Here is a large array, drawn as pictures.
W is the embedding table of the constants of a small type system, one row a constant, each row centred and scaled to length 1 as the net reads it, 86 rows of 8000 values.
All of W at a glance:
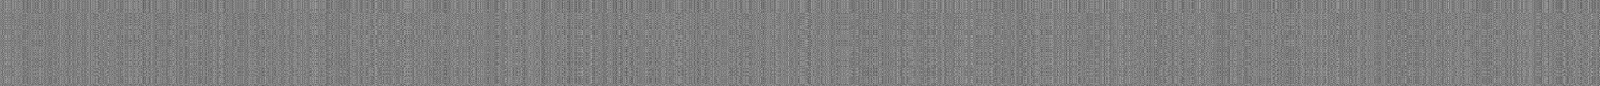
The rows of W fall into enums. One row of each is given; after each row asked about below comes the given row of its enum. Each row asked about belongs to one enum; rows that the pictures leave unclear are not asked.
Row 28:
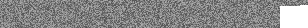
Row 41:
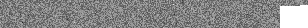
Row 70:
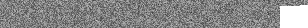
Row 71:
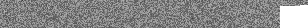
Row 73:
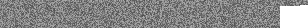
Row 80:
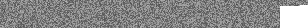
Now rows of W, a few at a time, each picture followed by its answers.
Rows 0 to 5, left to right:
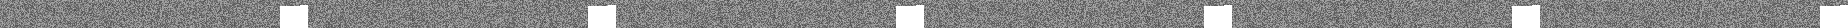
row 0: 73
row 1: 80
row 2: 28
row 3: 73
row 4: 28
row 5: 73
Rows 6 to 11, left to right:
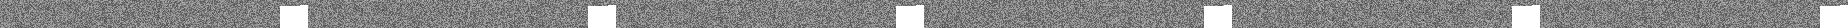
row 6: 28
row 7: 73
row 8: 28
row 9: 80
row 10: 70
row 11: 28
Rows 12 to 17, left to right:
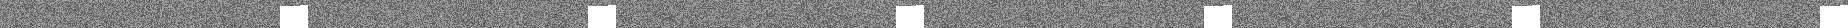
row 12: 73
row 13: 41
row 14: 71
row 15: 80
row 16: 71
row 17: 41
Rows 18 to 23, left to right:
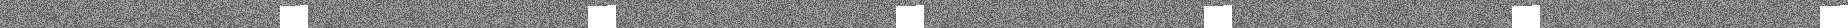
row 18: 71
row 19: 80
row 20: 41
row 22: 41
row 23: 28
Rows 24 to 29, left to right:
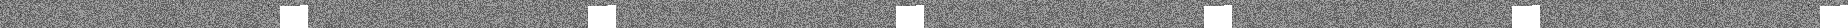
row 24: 41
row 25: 80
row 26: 73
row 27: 28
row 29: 41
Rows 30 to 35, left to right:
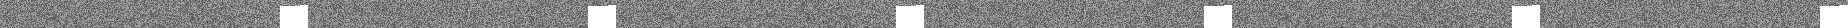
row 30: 71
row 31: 73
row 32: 71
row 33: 73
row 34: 71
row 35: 80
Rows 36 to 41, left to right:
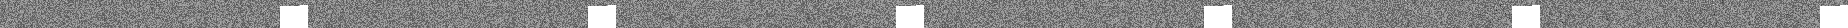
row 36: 80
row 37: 80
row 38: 71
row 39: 80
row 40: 41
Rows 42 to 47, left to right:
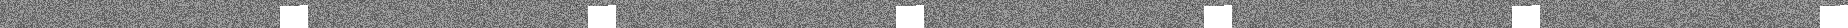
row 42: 80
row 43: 41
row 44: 28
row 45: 41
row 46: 80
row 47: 71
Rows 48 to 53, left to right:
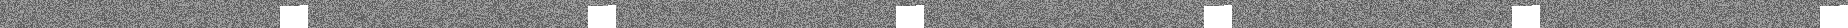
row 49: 71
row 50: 73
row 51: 71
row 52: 70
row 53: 80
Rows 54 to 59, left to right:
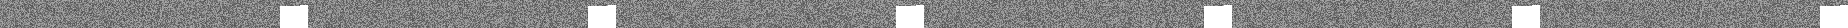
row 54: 73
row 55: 80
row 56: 71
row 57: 80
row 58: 28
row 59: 73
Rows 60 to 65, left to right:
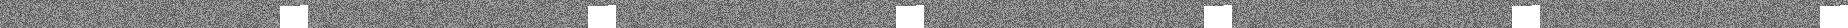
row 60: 41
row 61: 28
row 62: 28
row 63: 80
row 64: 80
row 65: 73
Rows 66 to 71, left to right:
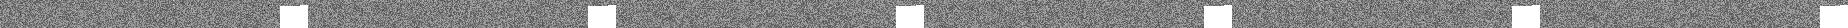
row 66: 41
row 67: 73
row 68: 71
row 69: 28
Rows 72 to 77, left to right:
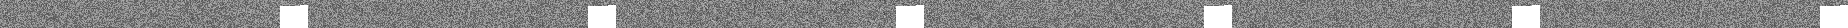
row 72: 71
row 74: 70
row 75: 71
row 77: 73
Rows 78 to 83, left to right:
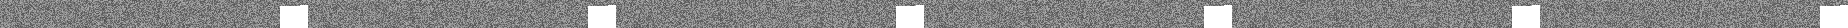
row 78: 28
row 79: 28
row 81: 28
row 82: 80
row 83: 73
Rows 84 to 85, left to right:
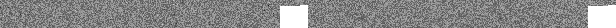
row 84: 41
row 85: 71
